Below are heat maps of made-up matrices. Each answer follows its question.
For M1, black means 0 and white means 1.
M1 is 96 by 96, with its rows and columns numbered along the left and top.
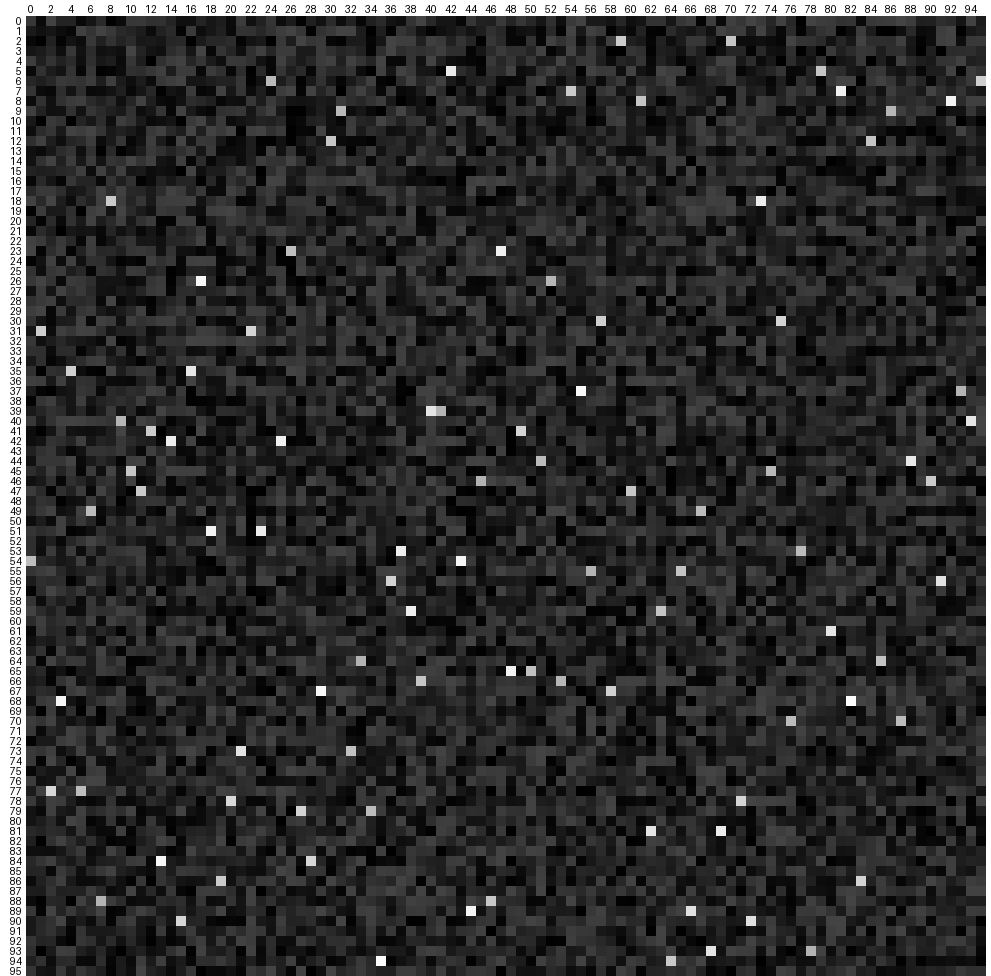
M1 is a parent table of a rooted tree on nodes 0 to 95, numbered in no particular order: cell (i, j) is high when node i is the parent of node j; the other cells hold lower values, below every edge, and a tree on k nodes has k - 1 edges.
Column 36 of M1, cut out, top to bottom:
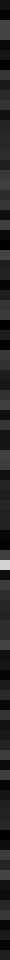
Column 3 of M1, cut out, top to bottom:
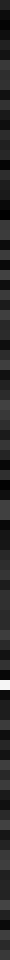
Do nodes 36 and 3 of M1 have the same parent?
no
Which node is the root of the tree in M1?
89
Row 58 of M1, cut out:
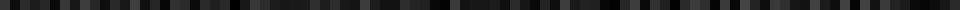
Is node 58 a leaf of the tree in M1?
yes
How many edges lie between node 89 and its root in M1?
0
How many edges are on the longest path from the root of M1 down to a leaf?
6
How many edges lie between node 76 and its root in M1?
6
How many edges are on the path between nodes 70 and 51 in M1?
7
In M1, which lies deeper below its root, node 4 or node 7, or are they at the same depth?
node 4
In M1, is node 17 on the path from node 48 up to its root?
no
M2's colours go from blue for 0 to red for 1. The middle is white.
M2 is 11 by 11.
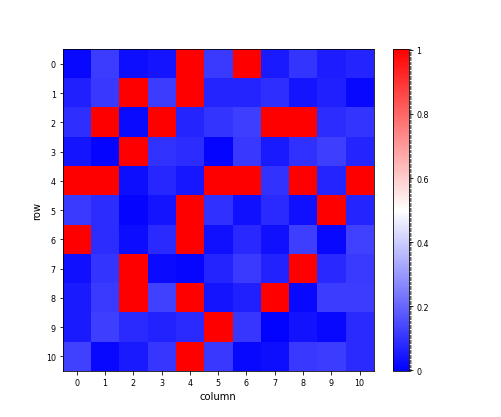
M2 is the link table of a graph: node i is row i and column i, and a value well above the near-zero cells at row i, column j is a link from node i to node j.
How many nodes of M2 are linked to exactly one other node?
3
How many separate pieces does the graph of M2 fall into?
1
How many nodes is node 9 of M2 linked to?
1
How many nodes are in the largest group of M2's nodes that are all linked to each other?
3
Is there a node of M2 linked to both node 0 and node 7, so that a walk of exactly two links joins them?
no
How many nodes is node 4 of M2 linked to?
6
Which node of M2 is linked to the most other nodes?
node 4
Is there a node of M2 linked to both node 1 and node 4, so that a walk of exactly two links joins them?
no
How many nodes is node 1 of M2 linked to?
2
